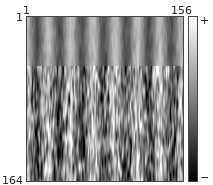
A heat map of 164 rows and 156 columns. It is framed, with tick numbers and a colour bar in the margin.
The histogram is bell-shaped. A horizontal seam about 30% of the way down splits the table, and the top part is calmer. Stripes running up and down repeat 7 times from left to right. Overall the values sit about 50% of the way up the scale. There is no overall slope.
